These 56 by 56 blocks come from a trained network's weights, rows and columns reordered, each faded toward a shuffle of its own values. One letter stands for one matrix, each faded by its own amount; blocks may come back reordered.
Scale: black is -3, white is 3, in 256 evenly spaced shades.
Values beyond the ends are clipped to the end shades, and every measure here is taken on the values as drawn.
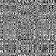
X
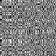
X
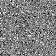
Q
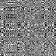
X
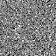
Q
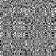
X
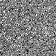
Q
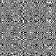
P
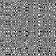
P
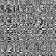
X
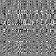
P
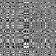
P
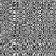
X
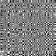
P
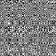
X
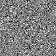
Q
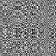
X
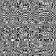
X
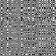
P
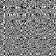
P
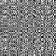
X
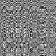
X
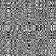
X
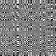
P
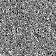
Q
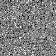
Q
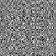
X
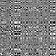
P
